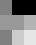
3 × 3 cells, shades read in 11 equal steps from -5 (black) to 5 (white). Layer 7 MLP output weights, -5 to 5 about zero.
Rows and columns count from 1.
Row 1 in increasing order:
-5 -5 0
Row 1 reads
0 -5 -5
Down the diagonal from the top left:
0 1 4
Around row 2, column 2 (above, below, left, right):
-5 3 1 2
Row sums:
-10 4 7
